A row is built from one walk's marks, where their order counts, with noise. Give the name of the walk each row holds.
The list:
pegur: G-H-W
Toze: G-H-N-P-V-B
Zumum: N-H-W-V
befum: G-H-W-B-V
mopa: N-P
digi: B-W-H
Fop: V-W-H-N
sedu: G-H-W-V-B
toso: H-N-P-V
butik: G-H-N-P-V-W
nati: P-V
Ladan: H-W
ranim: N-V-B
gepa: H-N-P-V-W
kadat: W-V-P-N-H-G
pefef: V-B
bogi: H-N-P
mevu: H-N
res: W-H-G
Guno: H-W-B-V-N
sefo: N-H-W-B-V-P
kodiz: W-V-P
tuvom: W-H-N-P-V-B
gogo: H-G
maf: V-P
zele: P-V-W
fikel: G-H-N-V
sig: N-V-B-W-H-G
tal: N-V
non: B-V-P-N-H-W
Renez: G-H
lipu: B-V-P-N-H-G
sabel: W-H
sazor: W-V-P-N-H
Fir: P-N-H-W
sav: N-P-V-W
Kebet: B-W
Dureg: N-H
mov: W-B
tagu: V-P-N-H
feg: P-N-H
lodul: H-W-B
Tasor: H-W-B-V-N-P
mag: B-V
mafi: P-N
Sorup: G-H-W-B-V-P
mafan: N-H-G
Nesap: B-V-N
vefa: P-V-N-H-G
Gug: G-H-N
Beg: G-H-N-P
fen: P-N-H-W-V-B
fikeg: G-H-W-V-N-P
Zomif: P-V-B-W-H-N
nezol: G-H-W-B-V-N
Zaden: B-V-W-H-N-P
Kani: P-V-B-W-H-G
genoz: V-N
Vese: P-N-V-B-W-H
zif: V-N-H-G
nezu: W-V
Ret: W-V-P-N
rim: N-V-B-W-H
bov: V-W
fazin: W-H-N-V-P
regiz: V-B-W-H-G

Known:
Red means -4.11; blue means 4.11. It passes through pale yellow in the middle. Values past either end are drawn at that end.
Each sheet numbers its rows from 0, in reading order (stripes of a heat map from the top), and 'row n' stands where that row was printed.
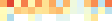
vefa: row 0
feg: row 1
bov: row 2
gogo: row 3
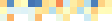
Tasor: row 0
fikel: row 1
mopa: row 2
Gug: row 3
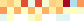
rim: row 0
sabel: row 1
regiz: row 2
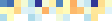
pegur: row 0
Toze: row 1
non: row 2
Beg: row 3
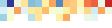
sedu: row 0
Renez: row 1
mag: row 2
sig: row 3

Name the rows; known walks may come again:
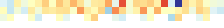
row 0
gepa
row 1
zele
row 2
Zomif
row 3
Zumum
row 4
tagu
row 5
rim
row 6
Sorup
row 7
maf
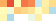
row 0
vefa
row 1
mopa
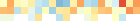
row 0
Fop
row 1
lodul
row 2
Renez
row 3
Zaden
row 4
lipu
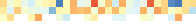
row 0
kodiz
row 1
toso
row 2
non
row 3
sabel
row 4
bov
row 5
sazor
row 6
befum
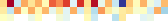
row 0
res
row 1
Dureg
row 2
mafan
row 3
kadat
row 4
fikeg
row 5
ranim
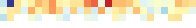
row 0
Beg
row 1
Vese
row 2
sav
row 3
sig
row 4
mafi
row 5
Ladan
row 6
nati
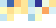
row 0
nezol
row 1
sedu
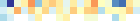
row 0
Toze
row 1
sefo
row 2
fazin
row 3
genoz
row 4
pegur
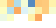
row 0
mov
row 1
mag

